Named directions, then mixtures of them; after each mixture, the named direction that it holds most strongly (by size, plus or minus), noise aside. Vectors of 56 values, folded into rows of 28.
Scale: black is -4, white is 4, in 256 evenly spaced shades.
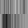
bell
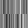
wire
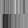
bell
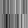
wire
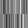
wire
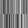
wire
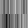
bell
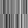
wire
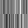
wire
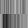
bell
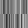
wire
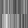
bell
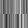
wire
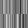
wire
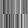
wire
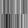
wire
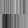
bell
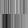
bell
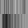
bell
